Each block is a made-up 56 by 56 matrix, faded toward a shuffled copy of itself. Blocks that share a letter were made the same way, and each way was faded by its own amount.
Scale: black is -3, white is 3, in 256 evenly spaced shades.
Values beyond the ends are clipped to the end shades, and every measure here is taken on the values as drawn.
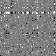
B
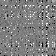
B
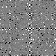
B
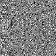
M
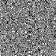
M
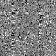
M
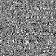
M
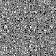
M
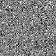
M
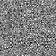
M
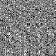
M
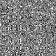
M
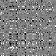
B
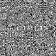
M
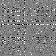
B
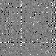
B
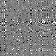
B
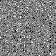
M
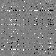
B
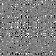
B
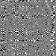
B
